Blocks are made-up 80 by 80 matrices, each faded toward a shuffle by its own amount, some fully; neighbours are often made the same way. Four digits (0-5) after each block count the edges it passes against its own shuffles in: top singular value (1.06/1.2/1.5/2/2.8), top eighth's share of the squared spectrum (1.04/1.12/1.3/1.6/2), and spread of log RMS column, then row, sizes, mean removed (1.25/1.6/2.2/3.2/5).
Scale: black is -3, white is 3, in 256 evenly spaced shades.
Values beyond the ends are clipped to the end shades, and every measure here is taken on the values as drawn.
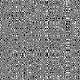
4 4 3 2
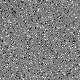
1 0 0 0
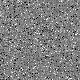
2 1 0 0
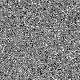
0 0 0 0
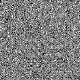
3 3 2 1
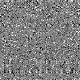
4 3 1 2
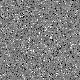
2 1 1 0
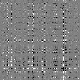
4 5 3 3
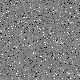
0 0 0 0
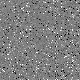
3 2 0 0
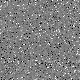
1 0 0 0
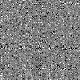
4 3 1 2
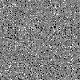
3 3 1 1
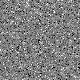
3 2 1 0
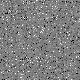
3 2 0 1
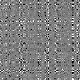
5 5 4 3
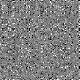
4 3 2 2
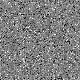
0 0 1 1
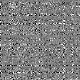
2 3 3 4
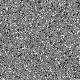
0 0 0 0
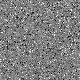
0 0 0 0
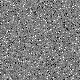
0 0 0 0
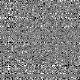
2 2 3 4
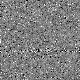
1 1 0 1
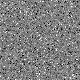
0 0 0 0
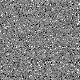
1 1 1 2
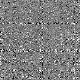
2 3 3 3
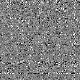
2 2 2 3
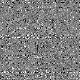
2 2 3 3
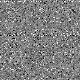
1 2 2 2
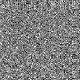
4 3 2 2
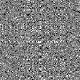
4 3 2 2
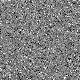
2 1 0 0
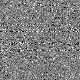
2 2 0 3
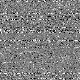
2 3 0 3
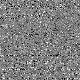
1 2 0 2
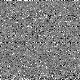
1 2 0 3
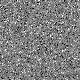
1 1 0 0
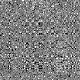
4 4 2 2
